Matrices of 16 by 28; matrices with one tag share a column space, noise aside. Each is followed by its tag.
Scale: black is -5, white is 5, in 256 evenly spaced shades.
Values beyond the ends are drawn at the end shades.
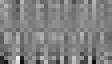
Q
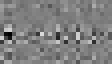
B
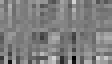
Q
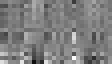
Q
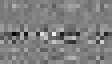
B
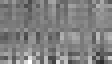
Q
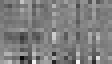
Q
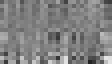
Q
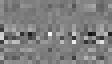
B
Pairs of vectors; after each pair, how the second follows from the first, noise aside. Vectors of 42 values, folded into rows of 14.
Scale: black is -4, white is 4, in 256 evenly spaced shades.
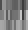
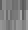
shrunk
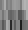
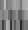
copied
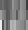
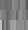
shrunk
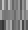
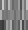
copied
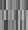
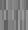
shrunk
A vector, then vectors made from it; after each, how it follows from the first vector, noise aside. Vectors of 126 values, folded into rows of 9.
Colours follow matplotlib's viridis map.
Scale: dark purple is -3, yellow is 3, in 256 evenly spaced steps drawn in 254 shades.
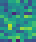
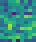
copied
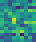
wrapped around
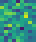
reversed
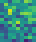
wrapped around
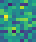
wrapped around
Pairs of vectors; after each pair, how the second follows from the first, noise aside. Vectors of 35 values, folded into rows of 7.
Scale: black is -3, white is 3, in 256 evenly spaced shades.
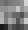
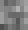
shrunk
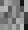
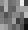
sign-scrambled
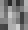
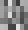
sign-scrambled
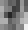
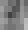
shrunk
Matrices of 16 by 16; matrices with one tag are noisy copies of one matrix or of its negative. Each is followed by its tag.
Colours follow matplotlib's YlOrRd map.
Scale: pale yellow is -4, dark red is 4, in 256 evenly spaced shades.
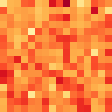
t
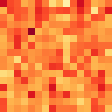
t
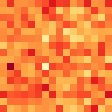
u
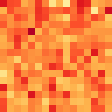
t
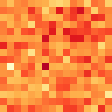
u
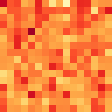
t
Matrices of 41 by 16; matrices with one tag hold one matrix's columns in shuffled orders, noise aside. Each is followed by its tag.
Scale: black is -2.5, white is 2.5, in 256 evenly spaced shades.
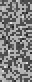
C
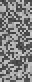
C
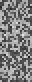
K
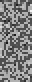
C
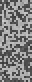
K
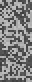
K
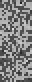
K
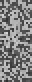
K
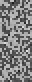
K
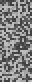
C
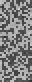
K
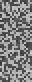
C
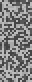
C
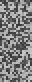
C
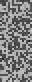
C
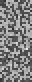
K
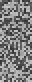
C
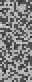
C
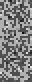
K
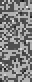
C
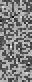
C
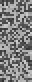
C
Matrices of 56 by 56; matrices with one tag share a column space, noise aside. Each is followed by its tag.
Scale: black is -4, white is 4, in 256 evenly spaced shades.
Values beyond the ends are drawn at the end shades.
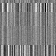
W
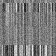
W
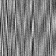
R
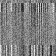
W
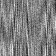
R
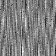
R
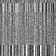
W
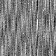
R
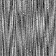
R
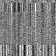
W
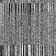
W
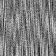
R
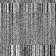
W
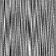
R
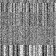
W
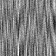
R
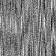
R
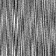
R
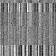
W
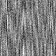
R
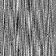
R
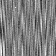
R
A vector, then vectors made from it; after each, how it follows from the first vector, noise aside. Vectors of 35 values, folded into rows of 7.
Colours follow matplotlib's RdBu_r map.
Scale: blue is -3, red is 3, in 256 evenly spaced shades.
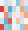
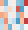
reversed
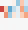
partly zeroed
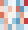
reversed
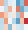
reversed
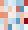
reversed
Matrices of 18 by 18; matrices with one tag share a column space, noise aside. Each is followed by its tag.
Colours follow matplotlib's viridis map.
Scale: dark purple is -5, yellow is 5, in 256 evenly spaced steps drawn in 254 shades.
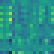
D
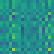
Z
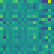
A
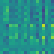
D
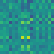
A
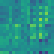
D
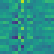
A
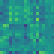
D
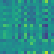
D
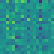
A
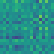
A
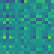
A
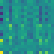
D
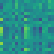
Z
